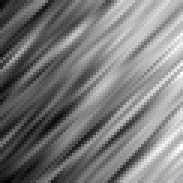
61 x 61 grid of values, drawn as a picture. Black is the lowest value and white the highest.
The top right is the ninth with the highest average. There is an overall slope up to the right. The grain runs diagonally up to the right. There are no lone odd cells. No row or column stands out. The bottom left is the ninth with the lowest average.
